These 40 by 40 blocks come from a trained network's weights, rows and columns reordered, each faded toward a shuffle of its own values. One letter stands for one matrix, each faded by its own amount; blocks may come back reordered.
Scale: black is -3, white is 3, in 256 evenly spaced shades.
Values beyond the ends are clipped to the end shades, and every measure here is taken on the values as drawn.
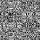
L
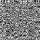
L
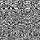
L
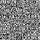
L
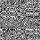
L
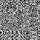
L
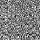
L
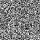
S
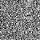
S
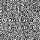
L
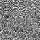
L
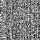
S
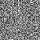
S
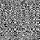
L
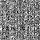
S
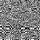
L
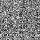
S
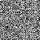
S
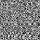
L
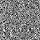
S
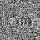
L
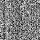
S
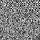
L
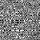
L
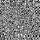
S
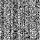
S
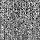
S
